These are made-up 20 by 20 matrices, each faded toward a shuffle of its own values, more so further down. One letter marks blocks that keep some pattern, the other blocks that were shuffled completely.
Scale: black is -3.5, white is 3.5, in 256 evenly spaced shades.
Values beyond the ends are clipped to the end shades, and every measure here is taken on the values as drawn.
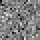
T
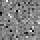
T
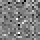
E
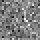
T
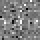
E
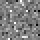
T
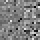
E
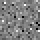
T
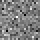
T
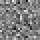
E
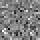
E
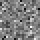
T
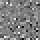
E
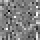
E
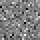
T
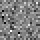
T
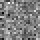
E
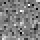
T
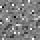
T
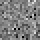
T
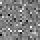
E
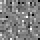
E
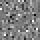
T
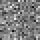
E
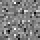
T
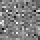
E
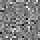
E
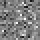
E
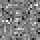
E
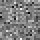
E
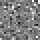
T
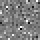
T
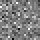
E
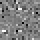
E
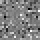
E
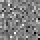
T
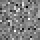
T
